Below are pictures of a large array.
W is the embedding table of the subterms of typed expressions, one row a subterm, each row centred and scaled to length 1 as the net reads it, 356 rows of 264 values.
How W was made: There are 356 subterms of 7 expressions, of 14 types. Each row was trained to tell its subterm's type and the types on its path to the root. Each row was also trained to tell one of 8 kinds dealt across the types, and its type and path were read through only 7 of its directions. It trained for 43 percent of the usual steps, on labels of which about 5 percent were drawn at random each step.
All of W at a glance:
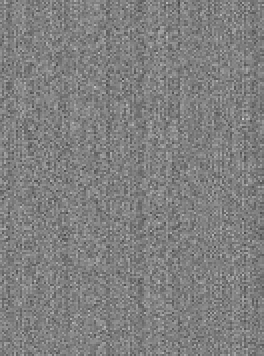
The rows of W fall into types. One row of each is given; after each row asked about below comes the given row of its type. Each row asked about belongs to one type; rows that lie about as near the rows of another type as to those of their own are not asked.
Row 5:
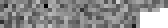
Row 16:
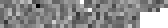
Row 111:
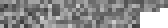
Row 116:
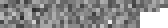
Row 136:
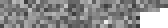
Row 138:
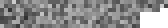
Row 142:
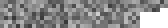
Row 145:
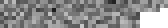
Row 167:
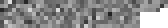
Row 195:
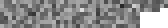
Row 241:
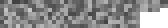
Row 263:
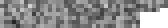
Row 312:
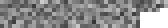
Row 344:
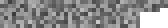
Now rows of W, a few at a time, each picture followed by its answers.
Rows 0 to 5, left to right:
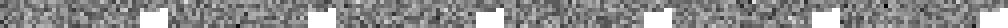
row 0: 136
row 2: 344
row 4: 136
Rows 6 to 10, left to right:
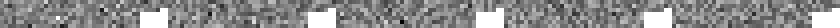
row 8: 145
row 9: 116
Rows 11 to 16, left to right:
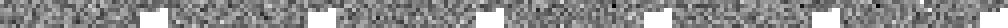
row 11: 195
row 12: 5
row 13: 5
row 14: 312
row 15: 195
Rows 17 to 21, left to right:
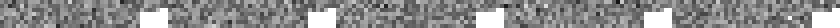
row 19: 136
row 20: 116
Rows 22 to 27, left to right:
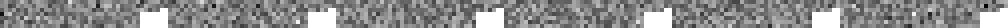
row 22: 142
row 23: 5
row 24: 116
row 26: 241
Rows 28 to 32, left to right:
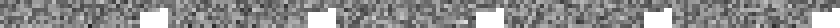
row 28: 241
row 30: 5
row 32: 195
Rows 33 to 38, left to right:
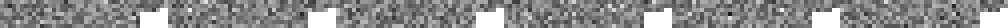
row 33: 195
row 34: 142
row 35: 5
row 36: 344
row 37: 312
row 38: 16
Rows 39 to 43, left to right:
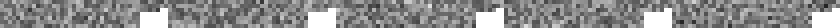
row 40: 145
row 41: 344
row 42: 138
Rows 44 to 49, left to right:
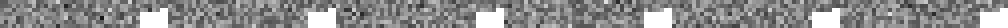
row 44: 136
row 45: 138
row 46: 138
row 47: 136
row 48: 111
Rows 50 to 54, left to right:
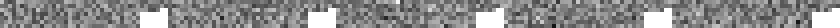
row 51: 241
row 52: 136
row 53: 167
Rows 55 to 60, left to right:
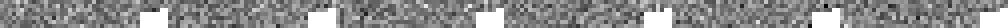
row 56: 145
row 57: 263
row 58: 145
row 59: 344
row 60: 263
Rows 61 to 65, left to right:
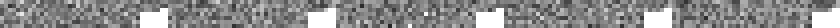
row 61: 344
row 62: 16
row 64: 241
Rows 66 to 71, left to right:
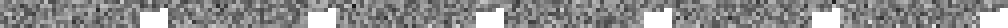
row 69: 142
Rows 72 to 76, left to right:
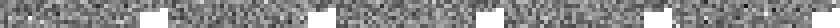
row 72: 263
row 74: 241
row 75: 195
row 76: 167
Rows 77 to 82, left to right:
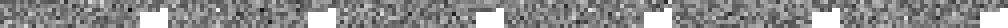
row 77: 138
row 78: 116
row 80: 16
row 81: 16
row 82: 241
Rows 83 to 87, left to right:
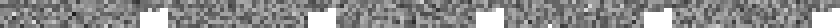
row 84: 195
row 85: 5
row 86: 111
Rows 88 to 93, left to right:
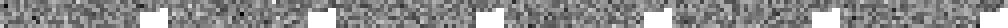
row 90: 241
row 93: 195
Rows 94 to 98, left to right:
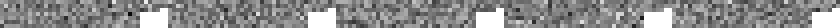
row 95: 116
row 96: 111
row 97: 241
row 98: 167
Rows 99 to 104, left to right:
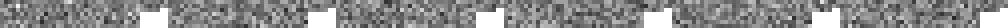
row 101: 142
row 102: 263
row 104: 111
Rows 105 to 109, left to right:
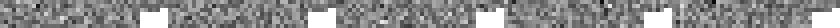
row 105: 195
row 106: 111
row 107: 5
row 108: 263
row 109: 263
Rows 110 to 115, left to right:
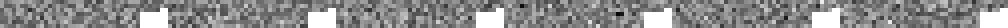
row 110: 195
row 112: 5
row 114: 167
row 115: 136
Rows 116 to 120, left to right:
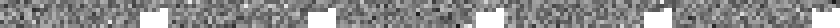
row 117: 344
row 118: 167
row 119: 111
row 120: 5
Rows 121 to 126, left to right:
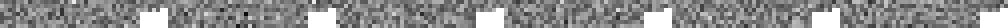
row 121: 138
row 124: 167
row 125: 145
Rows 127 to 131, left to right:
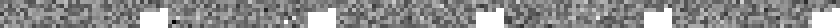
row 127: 145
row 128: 263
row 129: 5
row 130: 138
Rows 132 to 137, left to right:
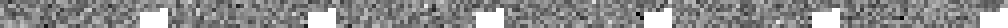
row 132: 145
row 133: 142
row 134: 195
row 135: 241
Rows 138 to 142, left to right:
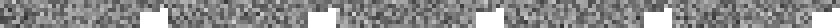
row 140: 263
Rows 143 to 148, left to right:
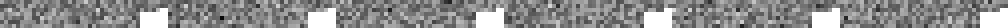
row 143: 111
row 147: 5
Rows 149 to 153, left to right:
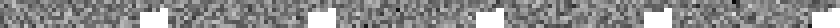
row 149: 145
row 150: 5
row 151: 312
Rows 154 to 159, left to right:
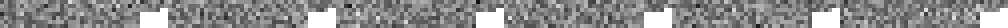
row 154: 142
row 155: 195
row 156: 344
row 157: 16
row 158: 116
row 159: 241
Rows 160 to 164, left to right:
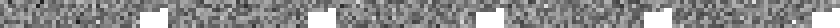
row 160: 344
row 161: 145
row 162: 142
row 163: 116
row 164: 167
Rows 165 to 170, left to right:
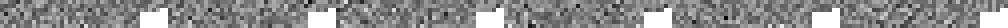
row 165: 312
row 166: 142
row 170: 241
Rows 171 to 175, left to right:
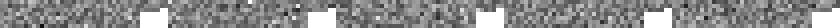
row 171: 344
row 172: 263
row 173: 16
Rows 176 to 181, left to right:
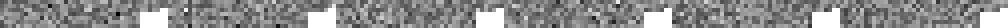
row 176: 136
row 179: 167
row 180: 142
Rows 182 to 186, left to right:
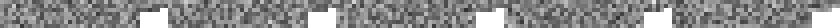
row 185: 263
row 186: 138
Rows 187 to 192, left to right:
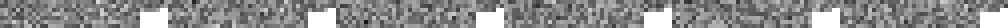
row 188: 111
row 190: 16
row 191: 136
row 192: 195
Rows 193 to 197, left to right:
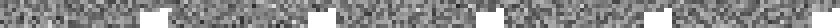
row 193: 136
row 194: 16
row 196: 312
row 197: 145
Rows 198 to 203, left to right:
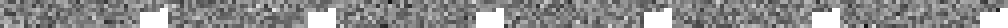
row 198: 167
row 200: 167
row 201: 312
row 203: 16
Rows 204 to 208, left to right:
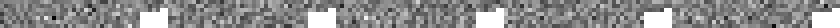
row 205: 195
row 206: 5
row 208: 344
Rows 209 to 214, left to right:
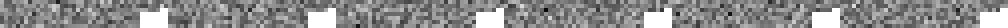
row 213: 312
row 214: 16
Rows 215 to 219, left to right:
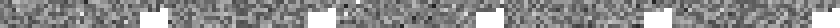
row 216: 136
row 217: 344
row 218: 136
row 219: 145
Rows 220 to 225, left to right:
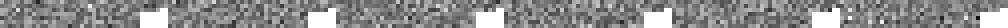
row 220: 5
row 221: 312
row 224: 195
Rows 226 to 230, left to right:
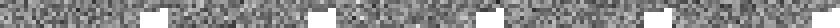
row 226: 111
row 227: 111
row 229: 312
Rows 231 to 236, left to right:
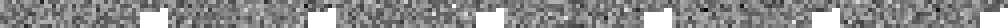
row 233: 344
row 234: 136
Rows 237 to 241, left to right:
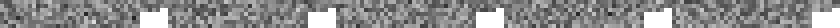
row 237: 16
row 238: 111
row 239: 111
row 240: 312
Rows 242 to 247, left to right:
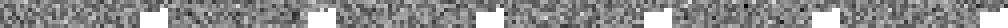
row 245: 145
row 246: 5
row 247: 195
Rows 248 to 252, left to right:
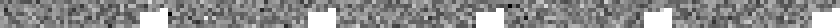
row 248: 167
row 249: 142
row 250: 344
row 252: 145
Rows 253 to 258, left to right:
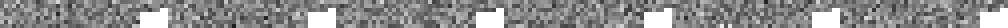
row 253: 263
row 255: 312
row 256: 312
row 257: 116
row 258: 195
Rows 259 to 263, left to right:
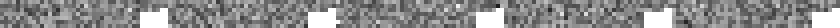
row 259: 111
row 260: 344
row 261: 136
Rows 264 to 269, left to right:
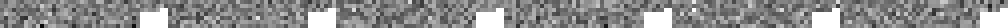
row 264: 5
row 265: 241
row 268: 344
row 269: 145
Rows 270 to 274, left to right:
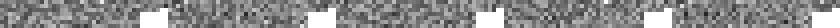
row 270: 136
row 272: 145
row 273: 241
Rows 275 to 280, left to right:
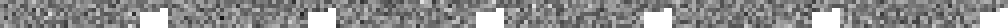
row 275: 344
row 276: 241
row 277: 312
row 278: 111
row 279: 312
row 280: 263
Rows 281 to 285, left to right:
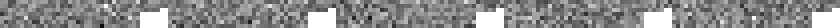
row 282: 344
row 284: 263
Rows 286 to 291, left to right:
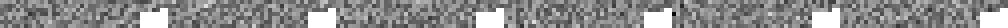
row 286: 312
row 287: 312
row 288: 344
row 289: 111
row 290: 145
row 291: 111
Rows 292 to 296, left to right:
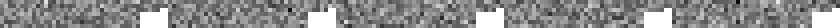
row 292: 344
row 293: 145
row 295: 312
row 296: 195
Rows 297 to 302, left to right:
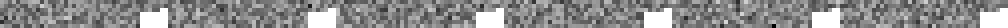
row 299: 167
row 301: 344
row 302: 111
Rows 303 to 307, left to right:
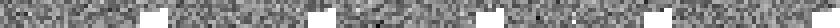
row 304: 344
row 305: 142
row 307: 145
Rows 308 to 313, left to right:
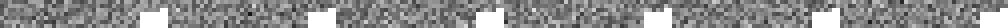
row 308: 241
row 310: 145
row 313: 312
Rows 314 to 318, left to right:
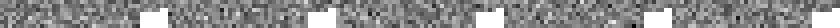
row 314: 136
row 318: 111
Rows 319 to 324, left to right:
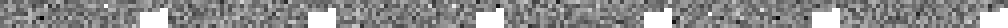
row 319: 263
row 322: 16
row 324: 5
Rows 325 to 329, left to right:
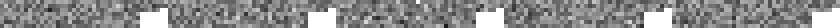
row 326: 138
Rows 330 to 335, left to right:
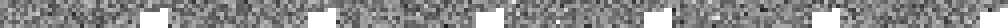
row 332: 136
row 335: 5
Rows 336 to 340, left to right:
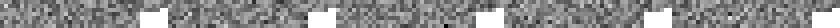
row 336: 116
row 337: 145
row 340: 312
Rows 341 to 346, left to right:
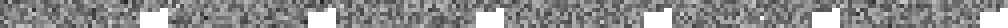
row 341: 136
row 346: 145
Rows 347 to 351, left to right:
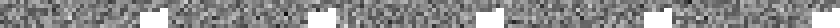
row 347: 312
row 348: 5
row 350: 116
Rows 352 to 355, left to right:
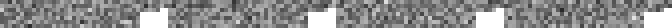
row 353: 5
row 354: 5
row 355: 111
